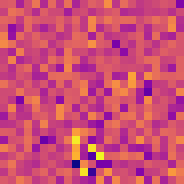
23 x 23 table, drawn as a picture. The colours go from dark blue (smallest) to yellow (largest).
Mirror symmetry: none. Average level on the scale: 50%. Roughest part: bottom middle. Stripes: none. Odd patch: rougher, in the bottom middle.
